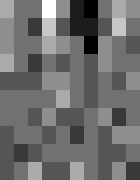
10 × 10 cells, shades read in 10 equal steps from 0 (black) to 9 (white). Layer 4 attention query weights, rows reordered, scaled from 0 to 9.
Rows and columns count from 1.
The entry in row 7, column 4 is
5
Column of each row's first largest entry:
4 4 4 1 4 5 4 9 4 3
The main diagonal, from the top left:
6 4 4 4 5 4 4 3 3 2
